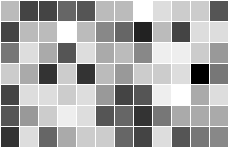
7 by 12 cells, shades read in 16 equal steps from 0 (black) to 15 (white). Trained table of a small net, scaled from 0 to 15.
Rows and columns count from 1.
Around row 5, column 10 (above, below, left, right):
13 10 14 10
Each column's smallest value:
3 4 3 5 3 5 4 2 7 4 0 5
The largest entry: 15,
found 3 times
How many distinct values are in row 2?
7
